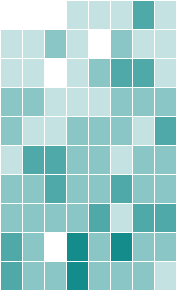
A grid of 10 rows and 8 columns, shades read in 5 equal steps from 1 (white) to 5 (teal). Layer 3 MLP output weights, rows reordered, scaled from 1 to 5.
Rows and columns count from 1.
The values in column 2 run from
1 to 4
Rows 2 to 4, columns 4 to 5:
2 1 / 2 3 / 2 2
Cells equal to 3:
35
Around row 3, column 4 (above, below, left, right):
2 2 1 3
